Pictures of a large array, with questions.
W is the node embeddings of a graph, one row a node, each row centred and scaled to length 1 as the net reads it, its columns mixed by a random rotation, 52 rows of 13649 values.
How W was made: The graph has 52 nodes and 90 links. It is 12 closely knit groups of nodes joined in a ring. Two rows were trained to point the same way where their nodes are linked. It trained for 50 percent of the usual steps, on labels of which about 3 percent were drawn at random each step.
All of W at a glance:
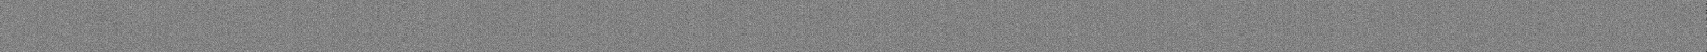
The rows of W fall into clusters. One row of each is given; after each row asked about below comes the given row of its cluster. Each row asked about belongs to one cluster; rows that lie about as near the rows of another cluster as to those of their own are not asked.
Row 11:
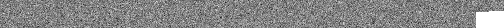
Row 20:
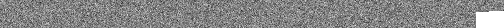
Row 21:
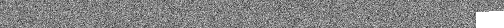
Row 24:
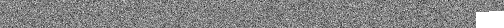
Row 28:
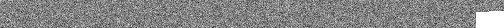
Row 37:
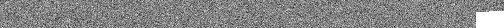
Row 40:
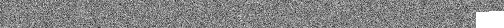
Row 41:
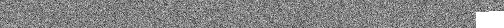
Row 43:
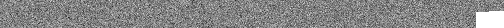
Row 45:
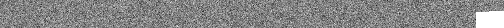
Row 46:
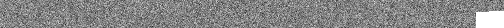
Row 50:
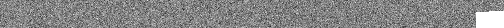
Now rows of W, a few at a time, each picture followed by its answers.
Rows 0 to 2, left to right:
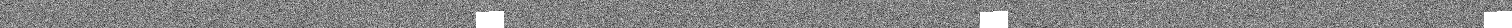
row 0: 41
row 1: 28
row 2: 11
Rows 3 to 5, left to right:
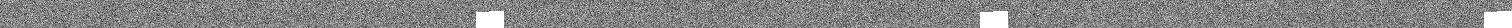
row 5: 50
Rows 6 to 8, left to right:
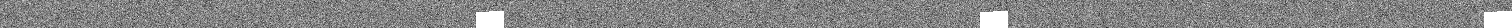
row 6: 37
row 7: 37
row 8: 40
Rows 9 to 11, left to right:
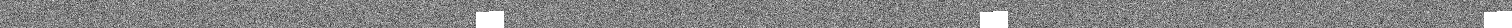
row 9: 43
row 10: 20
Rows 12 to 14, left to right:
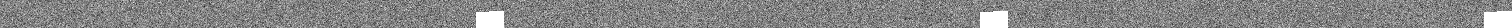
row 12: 37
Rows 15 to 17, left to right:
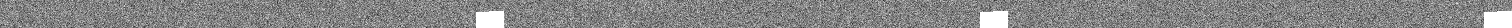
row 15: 21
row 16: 46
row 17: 45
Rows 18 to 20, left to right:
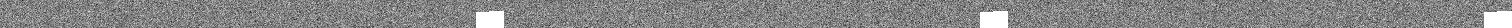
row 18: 20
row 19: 11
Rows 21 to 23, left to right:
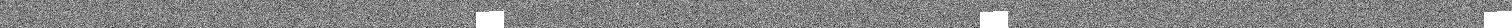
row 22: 43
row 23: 24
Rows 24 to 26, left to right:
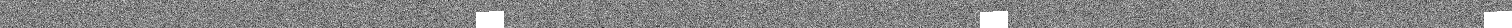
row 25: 40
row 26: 45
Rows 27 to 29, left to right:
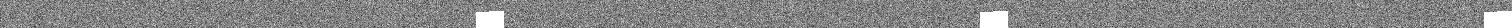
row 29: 24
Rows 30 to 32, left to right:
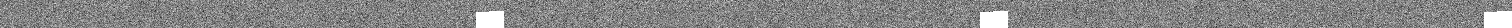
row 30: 45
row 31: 24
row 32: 43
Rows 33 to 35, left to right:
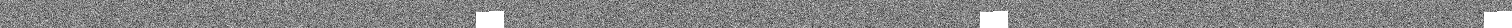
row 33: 28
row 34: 28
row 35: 28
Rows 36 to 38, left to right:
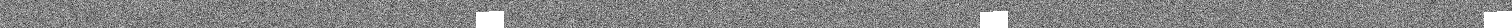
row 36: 46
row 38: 41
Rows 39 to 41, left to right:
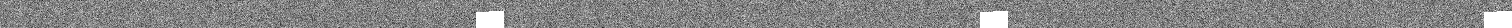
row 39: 50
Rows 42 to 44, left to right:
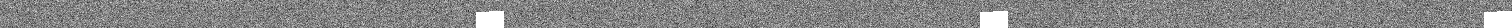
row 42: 24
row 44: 11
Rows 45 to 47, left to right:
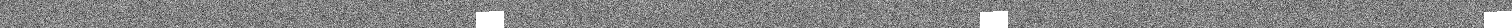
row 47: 21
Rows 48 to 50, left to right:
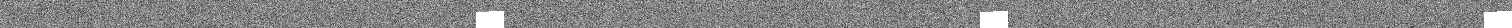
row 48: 43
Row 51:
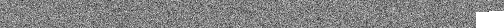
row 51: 20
